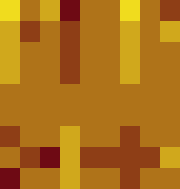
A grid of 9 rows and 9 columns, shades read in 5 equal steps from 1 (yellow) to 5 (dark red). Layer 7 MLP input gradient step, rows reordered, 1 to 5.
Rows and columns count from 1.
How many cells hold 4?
13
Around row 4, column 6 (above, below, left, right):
3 3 3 2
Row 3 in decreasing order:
4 3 3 3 3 3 3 2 2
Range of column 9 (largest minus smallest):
2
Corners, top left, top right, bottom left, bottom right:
1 4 5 3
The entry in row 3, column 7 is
2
